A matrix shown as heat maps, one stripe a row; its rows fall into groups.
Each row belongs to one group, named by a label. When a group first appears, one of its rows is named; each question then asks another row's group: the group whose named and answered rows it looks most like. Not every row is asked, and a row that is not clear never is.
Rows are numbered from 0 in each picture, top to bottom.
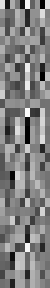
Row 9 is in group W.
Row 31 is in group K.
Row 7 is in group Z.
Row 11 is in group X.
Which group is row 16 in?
Z
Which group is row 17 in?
X
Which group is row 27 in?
Z
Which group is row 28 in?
K
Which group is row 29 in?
K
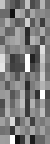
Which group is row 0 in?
W
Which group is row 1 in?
K
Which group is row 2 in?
Z
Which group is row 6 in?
W
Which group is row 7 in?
W
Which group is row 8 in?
X
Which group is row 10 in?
X
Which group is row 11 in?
X
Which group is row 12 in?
X
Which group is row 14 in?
K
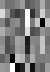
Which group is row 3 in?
W
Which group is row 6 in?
K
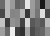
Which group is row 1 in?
X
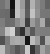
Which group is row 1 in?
K
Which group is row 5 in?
W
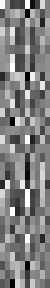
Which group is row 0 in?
W
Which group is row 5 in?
W
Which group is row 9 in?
X
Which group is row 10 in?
Z
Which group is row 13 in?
K
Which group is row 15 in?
W
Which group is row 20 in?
X
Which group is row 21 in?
W
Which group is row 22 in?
W
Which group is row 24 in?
X
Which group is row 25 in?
K
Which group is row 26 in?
Z
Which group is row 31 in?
K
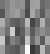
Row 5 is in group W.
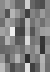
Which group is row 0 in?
Z
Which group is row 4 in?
Z
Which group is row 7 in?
W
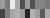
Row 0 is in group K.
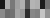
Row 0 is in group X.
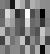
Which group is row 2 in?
Z
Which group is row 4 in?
X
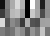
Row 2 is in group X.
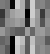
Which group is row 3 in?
W
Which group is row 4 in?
K
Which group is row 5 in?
K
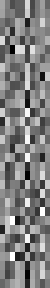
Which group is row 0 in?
W
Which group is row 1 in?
W
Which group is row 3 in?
K
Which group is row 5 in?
K
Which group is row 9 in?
W
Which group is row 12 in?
W
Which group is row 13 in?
X
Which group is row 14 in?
Z
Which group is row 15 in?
W
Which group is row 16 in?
K
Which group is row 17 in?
Z
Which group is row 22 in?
Z
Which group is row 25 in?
X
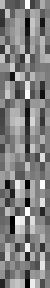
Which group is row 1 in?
X
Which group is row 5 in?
X
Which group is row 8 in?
K
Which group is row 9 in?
Z
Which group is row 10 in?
Z
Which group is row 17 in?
X
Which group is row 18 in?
Z
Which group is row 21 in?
K
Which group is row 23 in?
Z
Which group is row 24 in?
K
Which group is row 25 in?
K
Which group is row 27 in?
Z
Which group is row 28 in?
X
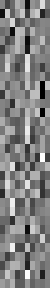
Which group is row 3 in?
K
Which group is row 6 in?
Z
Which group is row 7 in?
Z
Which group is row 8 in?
W
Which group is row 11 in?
K
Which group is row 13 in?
W
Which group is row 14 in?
Z
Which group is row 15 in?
W
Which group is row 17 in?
X
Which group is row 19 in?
X
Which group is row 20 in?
Z
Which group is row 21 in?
X
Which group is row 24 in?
K
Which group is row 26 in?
X
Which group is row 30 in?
Z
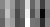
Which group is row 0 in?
Z
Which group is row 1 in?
Z
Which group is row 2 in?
Z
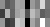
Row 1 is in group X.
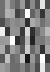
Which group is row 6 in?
X
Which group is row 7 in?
X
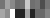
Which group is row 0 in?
Z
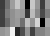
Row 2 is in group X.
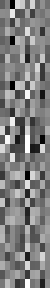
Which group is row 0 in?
K
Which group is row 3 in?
Z
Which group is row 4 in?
K
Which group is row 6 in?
X
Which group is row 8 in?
Z
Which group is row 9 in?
K
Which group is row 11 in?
X
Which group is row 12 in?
K
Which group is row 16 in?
W
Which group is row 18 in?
X
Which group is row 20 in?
W
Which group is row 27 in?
Z
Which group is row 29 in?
W
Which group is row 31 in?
Z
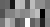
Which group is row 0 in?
K
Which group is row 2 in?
Z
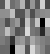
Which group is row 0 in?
X
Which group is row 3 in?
Z
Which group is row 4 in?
K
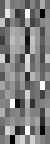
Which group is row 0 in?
X
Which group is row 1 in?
Z
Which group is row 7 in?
Z
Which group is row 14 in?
Z
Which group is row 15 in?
K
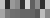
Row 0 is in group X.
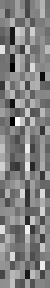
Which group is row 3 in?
K
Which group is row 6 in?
K
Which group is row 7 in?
K
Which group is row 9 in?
X
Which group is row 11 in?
K
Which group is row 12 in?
W
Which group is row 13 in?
K
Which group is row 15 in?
W
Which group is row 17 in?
W
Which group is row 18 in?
W
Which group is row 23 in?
X
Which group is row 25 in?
W
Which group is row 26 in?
Z
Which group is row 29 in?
X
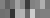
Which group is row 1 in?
K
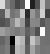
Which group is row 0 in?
W
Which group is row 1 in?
X
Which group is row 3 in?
X
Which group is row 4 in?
K
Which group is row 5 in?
K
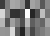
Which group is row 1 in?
W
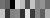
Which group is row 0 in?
K
